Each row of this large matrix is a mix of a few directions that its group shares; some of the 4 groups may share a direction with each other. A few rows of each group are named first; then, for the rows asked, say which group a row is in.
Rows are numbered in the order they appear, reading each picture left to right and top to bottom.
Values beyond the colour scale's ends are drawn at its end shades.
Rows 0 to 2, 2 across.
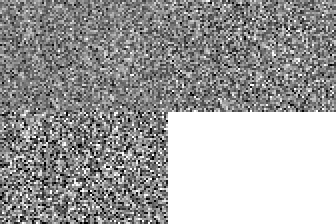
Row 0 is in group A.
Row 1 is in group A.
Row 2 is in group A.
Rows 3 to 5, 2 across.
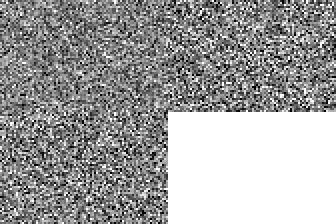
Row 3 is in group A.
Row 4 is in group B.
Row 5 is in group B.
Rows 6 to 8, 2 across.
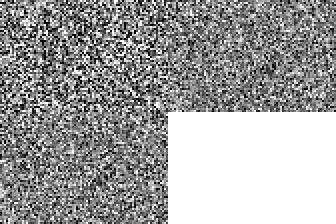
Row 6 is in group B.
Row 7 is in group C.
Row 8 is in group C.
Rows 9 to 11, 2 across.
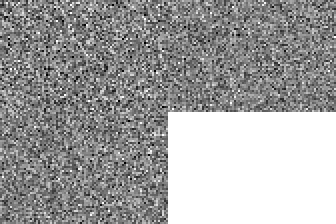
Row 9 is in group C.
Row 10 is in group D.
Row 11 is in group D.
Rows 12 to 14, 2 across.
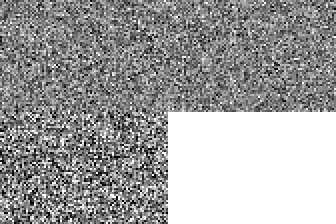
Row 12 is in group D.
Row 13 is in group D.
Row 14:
D
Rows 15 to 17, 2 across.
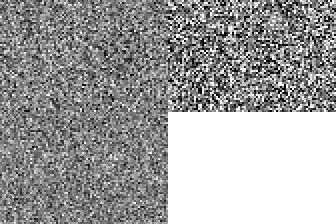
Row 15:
A
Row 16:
D
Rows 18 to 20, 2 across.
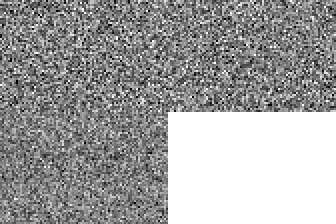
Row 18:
B
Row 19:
C
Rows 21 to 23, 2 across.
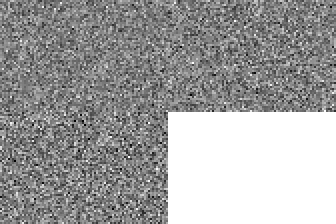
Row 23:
B
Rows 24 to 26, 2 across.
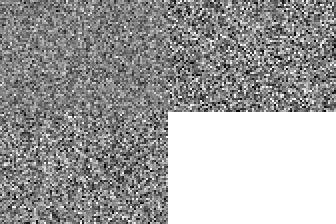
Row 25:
B
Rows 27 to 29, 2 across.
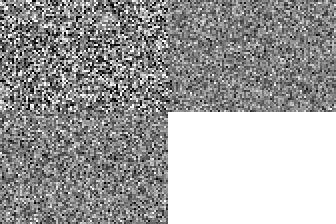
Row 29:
D
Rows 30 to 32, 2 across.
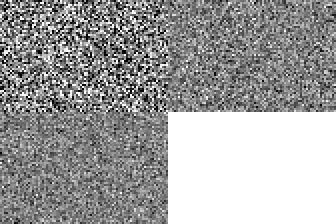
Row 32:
D
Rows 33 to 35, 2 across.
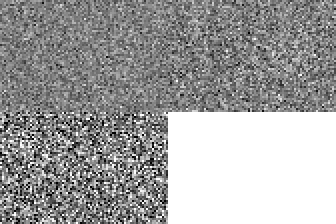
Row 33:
A
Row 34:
A
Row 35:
D
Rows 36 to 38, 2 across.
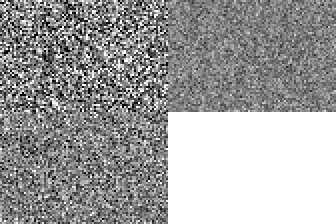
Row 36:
A
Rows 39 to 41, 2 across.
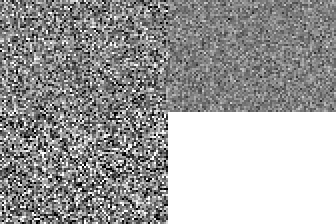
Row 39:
D
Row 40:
D
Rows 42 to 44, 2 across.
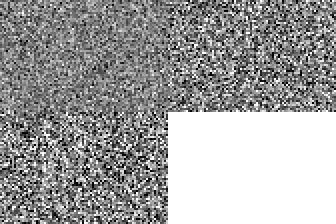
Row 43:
B
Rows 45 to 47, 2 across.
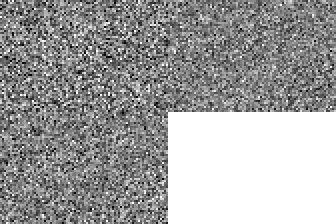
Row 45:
A
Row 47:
C
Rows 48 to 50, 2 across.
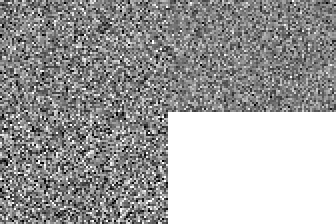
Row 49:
A
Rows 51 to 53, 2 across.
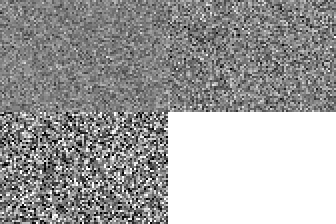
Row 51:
A
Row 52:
D
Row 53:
A
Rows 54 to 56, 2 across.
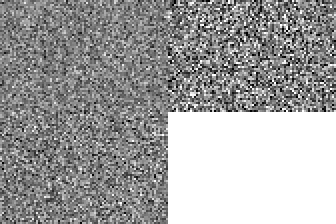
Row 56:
D
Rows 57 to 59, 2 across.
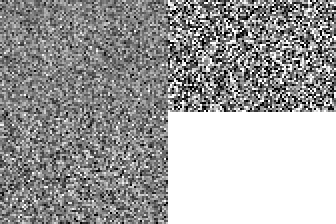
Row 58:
D
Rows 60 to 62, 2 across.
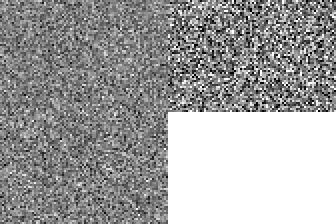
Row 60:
A
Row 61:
B
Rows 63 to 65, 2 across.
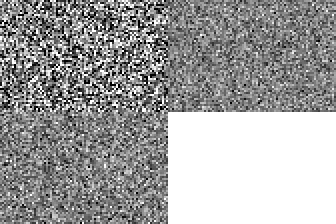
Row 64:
D
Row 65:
A
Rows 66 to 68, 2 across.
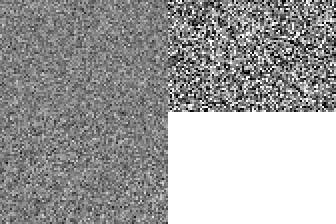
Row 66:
B
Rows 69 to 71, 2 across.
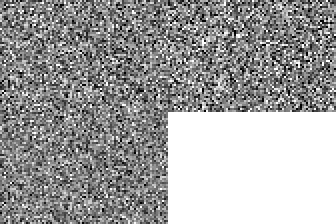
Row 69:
A
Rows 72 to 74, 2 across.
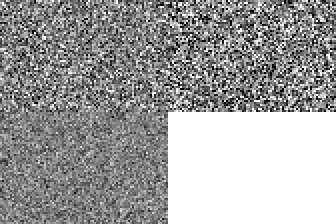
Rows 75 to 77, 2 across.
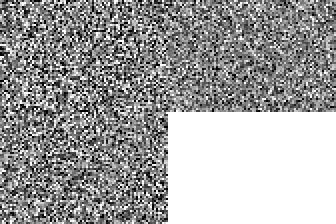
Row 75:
A
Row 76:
C
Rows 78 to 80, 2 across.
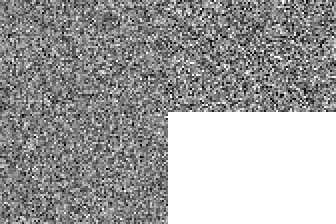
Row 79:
B
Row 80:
A
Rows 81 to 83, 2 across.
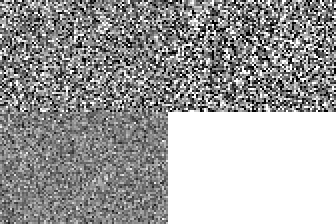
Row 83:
C
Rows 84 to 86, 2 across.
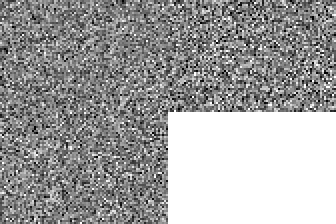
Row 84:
C
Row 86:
D
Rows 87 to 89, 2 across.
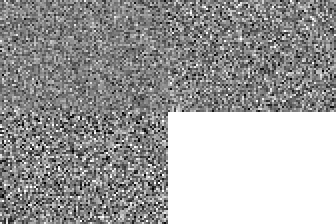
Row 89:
C
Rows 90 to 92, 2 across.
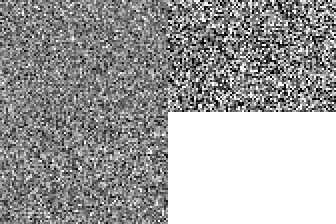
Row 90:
C
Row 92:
D
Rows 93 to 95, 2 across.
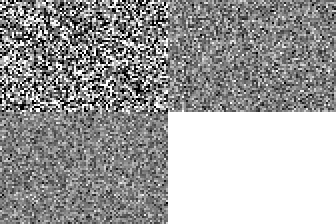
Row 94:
D
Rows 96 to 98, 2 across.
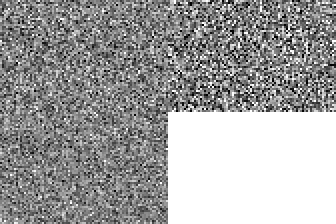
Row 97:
A
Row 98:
D
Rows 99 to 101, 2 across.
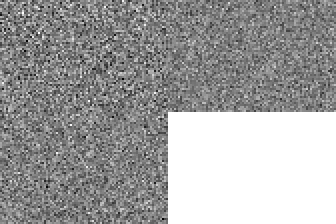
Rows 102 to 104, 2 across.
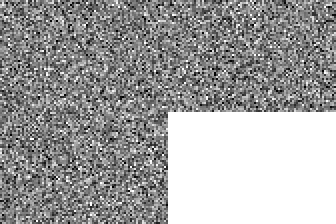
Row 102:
C
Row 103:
C
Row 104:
D
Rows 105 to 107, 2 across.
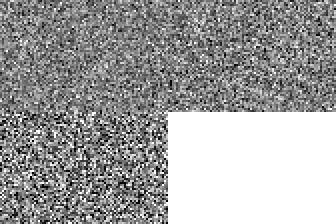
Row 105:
C
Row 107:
B
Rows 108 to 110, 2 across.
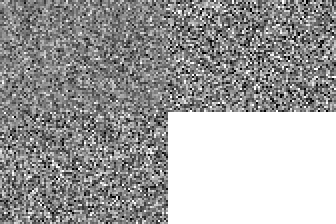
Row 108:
A
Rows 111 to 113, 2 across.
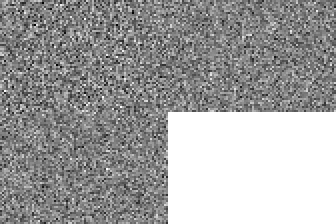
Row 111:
A
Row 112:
B
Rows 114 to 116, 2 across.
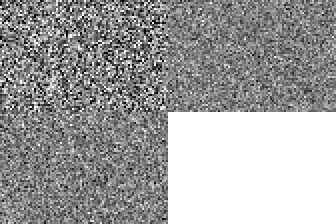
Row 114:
D
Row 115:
A
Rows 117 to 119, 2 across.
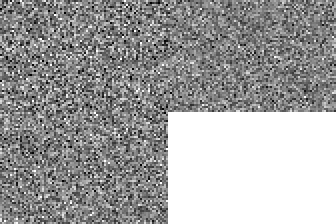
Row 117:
A
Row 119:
D
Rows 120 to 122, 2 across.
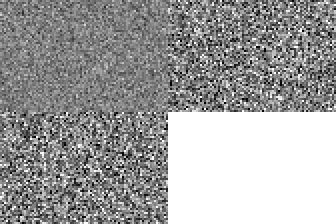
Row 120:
C
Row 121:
A
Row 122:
A
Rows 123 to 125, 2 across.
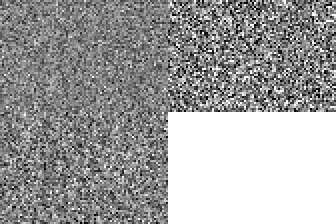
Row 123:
D
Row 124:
C
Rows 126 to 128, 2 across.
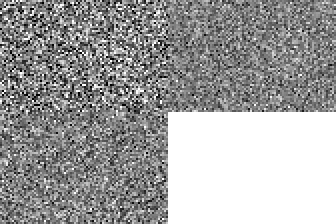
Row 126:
A
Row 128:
C
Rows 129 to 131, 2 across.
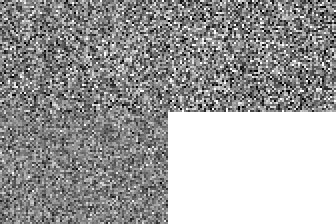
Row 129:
A
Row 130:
D
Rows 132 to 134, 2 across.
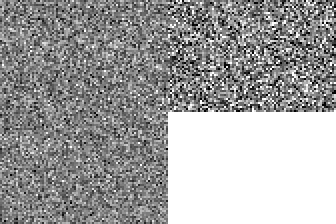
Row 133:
B
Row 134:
D
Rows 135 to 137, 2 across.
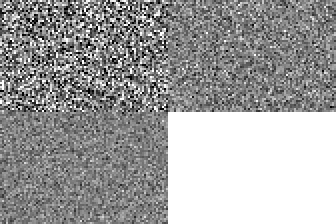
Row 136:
C
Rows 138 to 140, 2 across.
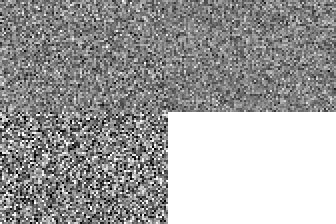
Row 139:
D
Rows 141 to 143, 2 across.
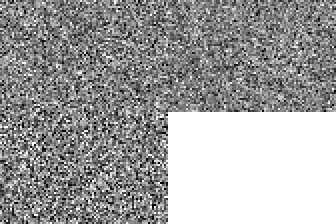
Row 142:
A
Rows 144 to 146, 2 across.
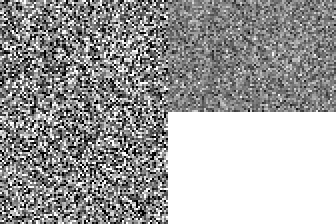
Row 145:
A
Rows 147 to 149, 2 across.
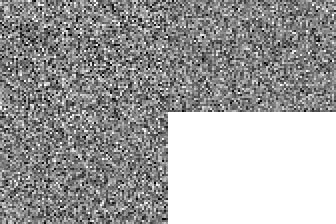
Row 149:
C
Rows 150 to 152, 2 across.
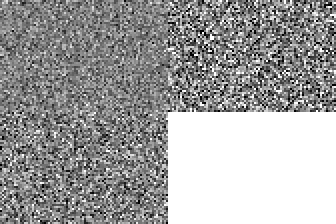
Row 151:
C
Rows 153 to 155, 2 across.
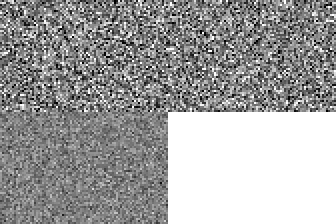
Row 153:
A
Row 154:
C
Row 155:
D
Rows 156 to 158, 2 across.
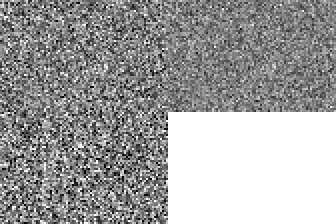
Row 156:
C
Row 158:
B
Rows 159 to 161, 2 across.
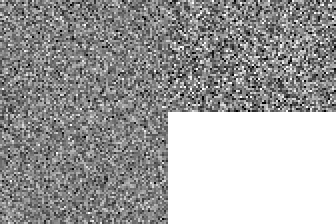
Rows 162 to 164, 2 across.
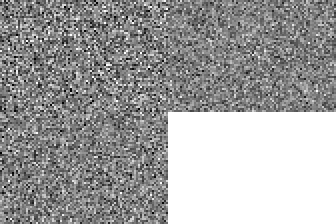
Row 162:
D
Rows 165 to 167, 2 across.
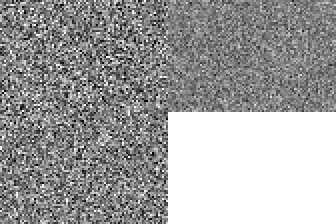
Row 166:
A
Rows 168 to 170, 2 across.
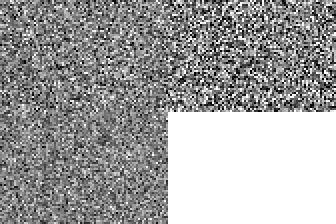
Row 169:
C
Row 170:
B
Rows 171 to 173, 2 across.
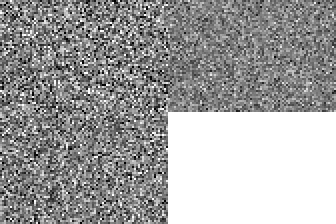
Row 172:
B
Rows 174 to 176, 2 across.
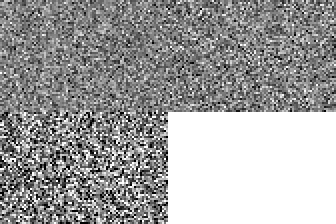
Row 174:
B
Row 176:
A
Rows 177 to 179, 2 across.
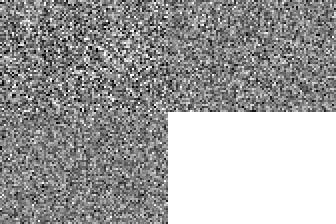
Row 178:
A
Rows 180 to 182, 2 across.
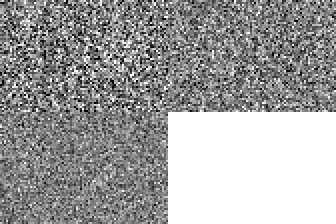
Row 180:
A
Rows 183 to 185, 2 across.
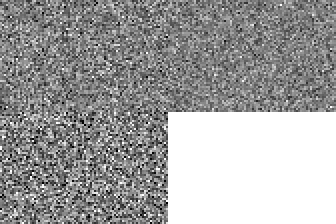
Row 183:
D
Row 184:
C
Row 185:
B
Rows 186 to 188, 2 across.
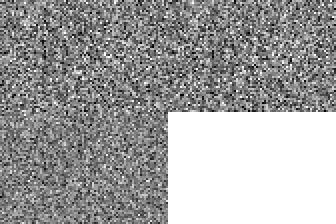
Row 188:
B
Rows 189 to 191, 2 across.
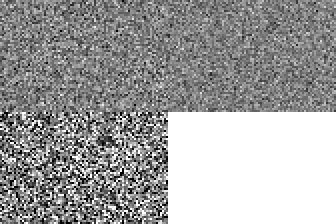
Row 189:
C
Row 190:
B
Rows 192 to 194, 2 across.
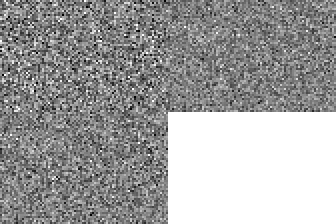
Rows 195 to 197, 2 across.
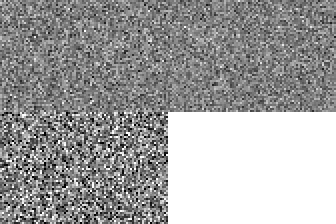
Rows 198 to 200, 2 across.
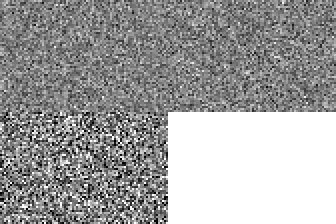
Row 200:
A
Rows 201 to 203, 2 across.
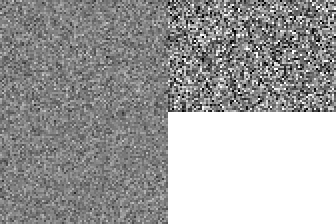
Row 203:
C
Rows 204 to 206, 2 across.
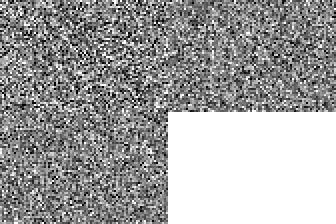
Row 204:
A
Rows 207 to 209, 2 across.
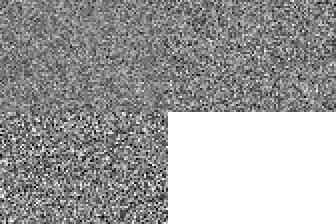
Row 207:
B
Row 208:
A
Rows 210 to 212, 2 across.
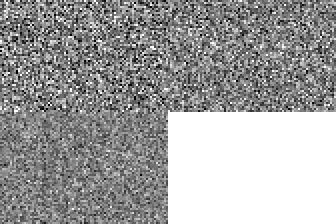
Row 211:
D
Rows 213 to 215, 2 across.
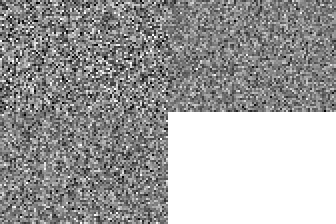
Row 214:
A
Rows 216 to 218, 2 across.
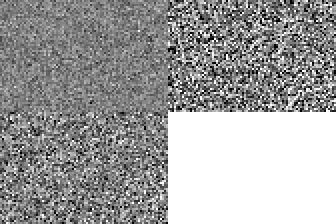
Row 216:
D
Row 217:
C
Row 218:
C
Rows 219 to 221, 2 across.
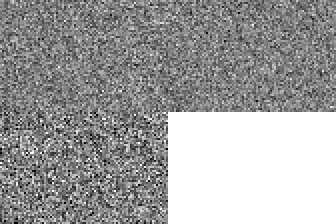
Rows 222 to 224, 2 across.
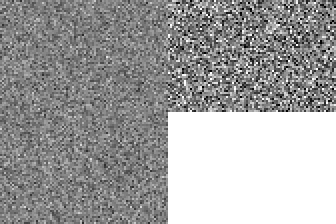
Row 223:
B
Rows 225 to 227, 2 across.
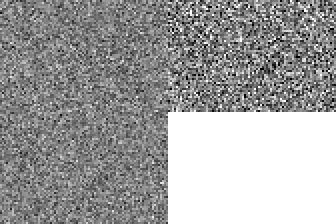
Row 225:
A
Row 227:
C
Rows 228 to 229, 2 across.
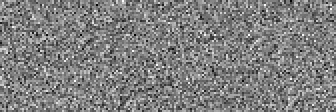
